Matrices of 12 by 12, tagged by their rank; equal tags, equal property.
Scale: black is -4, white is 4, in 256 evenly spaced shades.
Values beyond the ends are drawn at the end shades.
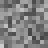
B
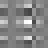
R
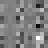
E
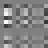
R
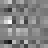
E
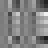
R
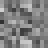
E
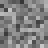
B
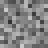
B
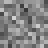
B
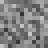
B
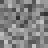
B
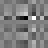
R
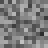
B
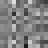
E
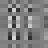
R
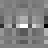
R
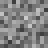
B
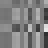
R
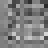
E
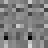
E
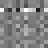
E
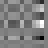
R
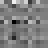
E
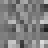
E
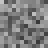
B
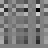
R
